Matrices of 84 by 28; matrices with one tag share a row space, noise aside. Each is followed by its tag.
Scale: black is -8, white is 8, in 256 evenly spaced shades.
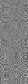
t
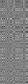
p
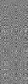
t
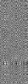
t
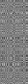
p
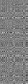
p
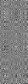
t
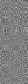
t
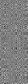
t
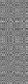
p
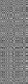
p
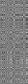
p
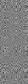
t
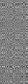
p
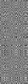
t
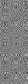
t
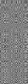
t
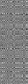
p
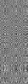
t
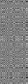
p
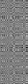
p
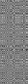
p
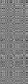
p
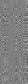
t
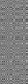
p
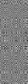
t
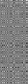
p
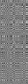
p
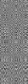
t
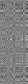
p
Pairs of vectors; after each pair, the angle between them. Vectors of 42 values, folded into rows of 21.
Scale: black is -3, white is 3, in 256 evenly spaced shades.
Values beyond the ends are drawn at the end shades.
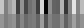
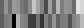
orthogonal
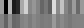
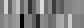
partly opposed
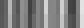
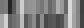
partly opposed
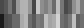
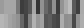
nearly opposite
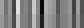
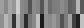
partly aligned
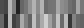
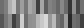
partly aligned
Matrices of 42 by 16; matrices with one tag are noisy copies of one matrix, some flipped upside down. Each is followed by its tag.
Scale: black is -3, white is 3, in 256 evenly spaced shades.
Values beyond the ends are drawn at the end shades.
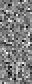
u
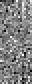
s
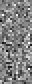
u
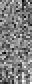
s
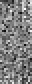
s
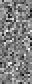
u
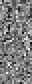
u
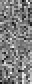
s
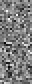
u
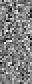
u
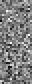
u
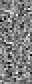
u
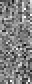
s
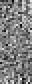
s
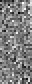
s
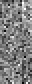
s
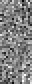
s
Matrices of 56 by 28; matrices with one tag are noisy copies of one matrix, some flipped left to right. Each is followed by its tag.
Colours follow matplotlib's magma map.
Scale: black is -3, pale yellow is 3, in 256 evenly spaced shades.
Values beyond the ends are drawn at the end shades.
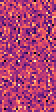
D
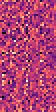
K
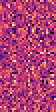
K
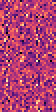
D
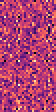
D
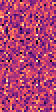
D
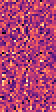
K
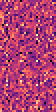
D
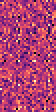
D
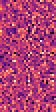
K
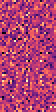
K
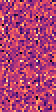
D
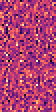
D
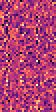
D
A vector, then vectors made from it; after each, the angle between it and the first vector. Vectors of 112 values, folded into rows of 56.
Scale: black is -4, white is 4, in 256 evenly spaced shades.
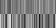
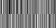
orthogonal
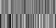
nearly opposite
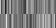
partly opposed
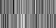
orthogonal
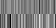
nearly opposite
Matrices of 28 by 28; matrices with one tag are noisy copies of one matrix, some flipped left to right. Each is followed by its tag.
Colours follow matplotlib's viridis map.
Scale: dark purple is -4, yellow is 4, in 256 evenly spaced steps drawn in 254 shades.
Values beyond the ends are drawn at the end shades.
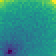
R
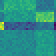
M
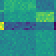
M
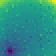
R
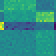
M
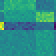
M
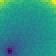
R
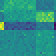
M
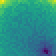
R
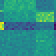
M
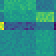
M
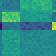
M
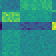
M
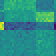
M
